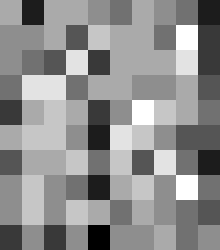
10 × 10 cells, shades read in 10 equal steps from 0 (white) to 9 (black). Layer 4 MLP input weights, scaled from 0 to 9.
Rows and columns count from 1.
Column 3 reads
3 3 6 1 2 2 3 4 4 7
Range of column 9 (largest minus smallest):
6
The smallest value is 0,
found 3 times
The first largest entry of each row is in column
2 10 5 10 1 5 10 5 10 5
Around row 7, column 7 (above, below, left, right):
2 2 2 1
